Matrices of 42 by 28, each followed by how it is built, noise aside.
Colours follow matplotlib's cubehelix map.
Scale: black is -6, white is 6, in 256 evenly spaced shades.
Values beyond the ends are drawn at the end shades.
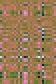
low rank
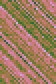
Toeplitz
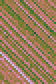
Toeplitz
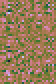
low rank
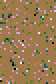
sparse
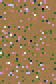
sparse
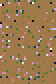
sparse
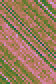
Toeplitz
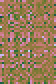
low rank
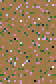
sparse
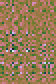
low rank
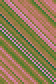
Toeplitz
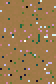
sparse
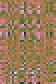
low rank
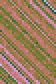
Toeplitz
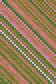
Toeplitz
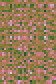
low rank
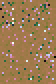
sparse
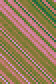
Toeplitz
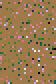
sparse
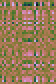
low rank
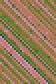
Toeplitz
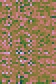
low rank
